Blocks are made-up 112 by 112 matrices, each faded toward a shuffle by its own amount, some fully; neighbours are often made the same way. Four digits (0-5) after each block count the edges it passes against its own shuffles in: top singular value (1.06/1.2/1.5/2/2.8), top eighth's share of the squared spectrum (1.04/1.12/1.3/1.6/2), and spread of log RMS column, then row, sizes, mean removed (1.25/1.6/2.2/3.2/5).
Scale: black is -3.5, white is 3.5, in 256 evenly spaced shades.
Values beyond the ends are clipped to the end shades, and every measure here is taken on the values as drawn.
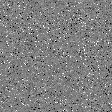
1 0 0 1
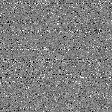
2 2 0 3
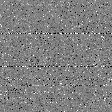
3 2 0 2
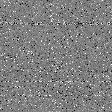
2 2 0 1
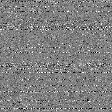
2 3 0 4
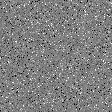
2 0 0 0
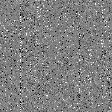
2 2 2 0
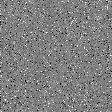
0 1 0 0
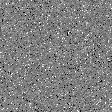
0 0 0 0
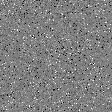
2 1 0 0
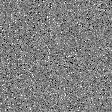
0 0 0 0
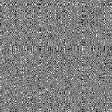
5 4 3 3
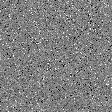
0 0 0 0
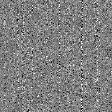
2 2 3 0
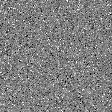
0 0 0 0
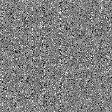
1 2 3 0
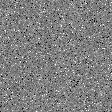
0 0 0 0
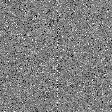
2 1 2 0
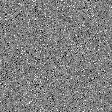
0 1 1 0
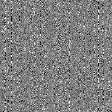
2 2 4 0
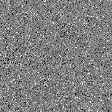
3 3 1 1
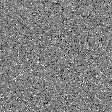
2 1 0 0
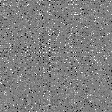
4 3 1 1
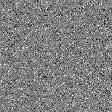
3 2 1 0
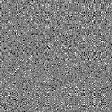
5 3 2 2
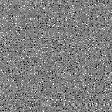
4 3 1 1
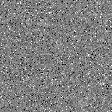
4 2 0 1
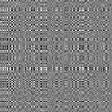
5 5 4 4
